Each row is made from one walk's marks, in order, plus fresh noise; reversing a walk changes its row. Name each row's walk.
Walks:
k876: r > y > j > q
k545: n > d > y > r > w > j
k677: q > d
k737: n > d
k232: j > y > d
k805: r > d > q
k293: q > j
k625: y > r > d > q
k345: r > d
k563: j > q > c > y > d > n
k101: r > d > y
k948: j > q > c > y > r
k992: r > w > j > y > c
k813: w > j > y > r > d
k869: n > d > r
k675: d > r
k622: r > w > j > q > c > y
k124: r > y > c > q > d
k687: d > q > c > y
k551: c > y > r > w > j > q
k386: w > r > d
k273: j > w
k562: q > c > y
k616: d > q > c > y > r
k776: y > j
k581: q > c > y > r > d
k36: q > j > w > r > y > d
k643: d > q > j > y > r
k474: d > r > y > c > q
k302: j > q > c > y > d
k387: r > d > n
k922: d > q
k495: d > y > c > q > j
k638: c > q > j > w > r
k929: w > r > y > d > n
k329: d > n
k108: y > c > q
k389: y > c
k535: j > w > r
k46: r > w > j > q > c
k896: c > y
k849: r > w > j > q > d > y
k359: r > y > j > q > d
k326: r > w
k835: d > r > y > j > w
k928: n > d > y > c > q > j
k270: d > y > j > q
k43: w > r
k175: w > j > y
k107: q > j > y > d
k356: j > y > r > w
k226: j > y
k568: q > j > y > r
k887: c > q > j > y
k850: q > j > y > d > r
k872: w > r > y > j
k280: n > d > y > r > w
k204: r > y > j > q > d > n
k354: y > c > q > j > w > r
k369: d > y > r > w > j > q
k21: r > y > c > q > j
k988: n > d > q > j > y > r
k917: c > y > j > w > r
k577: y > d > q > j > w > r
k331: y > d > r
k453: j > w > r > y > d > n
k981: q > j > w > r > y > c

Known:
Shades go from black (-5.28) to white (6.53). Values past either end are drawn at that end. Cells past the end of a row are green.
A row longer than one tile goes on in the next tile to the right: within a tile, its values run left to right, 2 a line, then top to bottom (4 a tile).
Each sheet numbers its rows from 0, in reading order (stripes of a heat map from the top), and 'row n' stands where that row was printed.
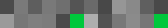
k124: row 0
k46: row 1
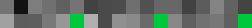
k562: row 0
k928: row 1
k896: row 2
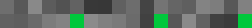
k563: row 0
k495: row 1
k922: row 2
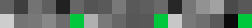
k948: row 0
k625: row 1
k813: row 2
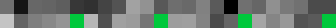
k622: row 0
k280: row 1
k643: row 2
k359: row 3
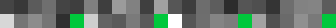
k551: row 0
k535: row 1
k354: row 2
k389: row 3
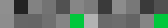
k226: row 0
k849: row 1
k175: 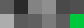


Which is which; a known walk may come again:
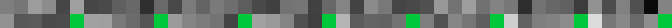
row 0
k677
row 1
k616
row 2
k124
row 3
k369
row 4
k849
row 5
k737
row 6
k622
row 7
k568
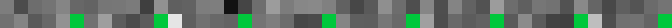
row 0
k101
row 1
k675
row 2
k638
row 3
k345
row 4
k896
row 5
k293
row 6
k922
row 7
k776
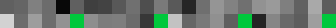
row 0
k988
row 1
k495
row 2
k356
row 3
k387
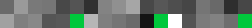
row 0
k359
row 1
k813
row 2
k354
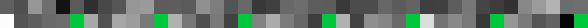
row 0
k577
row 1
k280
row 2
k43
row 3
k474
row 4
k928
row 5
k551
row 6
k386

